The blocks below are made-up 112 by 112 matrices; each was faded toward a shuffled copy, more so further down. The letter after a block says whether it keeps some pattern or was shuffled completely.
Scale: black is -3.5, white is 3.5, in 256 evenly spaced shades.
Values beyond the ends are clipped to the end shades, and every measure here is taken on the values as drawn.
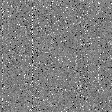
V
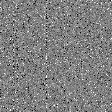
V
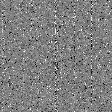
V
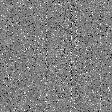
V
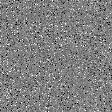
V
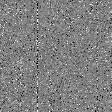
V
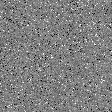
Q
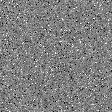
Q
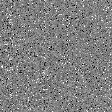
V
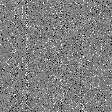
V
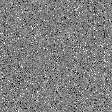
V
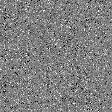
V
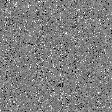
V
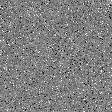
Q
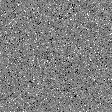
Q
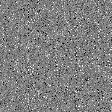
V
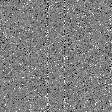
V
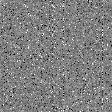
V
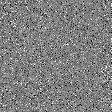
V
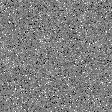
Q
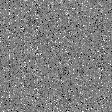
V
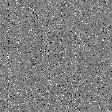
V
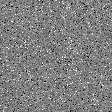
Q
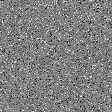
Q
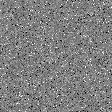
Q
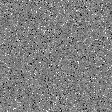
Q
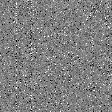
V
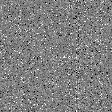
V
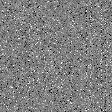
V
